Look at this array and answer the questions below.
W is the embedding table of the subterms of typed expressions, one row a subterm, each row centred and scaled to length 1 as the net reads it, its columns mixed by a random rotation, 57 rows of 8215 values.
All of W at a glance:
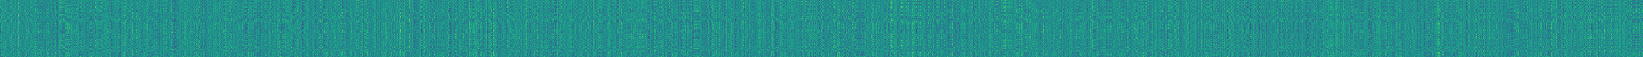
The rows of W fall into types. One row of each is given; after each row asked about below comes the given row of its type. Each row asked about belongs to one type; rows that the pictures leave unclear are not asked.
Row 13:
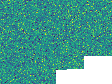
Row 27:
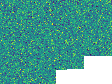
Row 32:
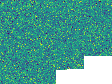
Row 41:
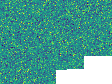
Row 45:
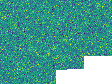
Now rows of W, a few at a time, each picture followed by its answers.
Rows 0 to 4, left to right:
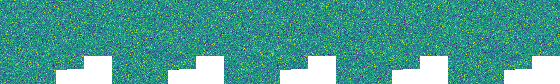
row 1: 41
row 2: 45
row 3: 45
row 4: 41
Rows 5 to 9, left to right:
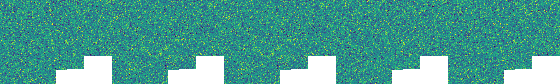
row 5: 27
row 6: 45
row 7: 45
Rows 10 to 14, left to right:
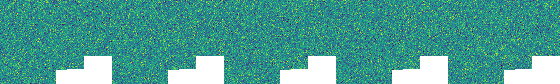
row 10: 27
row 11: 27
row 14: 45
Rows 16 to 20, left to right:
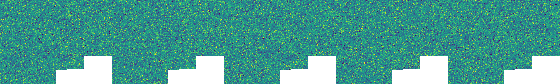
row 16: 41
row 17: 13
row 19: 45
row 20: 41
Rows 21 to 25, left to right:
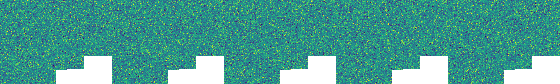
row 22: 45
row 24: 27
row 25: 41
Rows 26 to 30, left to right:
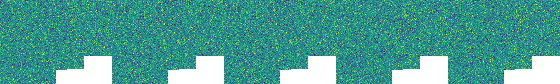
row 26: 13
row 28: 27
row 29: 41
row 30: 13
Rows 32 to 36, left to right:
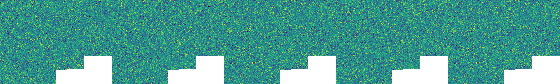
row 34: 45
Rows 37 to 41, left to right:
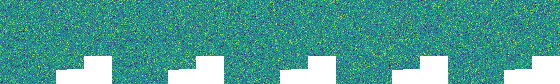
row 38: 13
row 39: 27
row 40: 45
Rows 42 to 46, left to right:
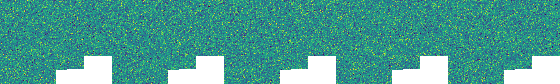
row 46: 41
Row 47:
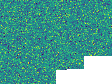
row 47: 41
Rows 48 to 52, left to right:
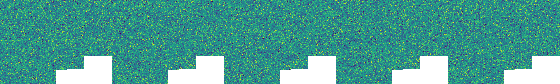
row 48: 27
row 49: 32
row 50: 41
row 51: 13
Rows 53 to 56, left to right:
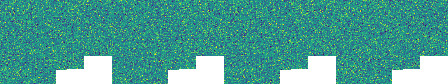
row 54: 13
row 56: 32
